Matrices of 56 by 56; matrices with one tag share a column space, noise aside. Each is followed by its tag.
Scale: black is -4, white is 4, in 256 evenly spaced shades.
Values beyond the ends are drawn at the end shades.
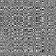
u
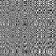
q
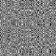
q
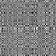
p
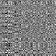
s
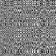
q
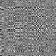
u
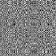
q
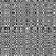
p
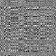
u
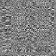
u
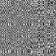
q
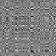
u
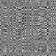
u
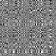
q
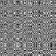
s
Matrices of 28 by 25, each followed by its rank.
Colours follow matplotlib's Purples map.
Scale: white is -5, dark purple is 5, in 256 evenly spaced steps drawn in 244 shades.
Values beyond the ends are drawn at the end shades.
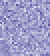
full rank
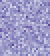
full rank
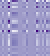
one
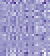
three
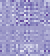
three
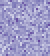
full rank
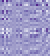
two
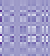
one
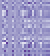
two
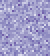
full rank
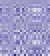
two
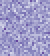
full rank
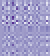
two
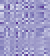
three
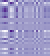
one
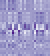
two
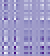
one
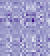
three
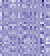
three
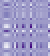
one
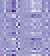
two
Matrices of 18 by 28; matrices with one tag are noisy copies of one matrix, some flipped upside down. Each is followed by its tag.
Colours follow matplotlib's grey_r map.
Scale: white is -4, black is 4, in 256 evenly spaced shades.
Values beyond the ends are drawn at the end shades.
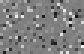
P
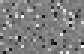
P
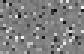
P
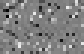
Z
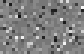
P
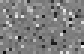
P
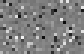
P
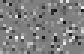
P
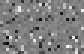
Z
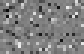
Z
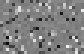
Z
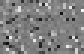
Z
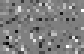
Z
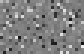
P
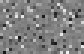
P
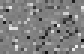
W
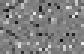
Z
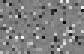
P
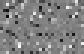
Z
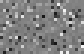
P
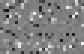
Z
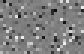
P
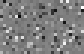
P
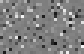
P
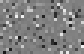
P
